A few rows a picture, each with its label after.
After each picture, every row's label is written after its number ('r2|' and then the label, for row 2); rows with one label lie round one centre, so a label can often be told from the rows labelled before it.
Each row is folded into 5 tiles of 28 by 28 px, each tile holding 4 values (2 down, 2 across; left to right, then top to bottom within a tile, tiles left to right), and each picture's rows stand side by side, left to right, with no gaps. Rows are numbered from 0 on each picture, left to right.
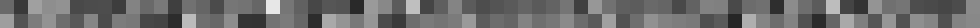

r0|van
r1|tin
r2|tin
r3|van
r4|van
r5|tin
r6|van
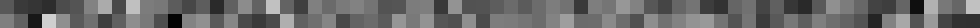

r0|tin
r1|tin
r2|van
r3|van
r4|van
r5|van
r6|tin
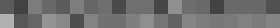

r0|van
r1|van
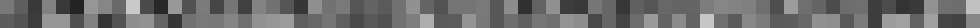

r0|tin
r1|van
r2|van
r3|van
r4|van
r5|van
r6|tin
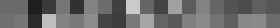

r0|tin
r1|van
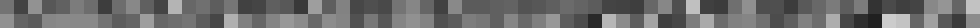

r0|van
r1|van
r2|van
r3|van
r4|tin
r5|van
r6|tin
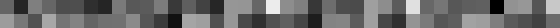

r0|van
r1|tin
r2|tin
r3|tin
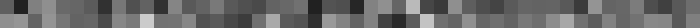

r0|van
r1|van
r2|tin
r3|van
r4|van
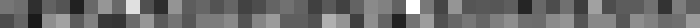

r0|tin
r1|van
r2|tin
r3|van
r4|van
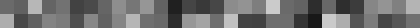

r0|van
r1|tin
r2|tin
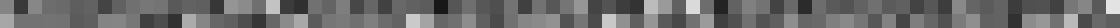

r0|van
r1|tin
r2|van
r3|van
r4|tin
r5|van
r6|van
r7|tin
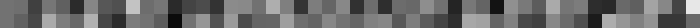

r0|tin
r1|tin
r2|van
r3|tin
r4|tin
